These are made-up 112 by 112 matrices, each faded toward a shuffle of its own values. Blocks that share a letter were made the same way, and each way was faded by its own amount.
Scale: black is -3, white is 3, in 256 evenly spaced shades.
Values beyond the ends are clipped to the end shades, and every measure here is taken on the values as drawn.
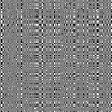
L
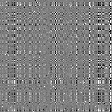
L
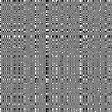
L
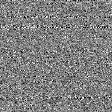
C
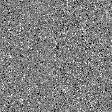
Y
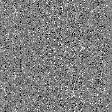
Y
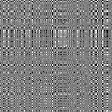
L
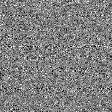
C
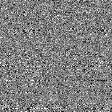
C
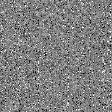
Y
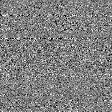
C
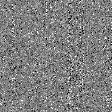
Y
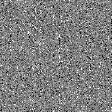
Y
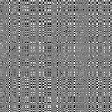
L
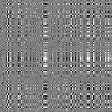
L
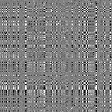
L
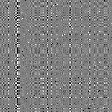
L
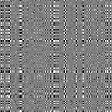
L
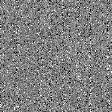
Y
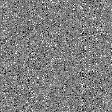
Y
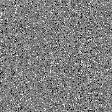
Y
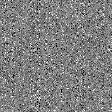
Y
